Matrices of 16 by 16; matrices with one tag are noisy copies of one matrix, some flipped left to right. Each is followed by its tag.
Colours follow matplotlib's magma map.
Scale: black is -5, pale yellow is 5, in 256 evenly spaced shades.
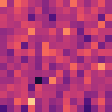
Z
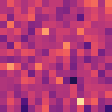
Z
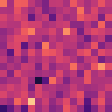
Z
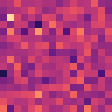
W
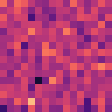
Z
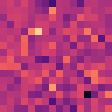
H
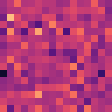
W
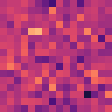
H
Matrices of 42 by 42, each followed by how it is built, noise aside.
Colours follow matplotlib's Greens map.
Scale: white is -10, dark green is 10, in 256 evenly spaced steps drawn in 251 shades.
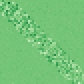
banded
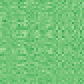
low rank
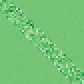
banded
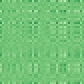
low rank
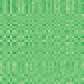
low rank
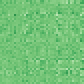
low rank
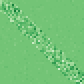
banded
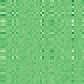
low rank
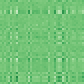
low rank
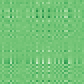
low rank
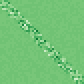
banded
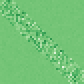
banded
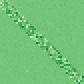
banded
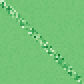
banded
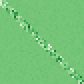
banded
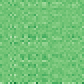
low rank
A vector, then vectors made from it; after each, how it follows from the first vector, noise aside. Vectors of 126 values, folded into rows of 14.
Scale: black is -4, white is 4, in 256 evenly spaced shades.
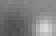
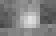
wrapped around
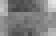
wrapped around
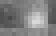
wrapped around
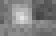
wrapped around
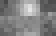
wrapped around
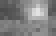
wrapped around
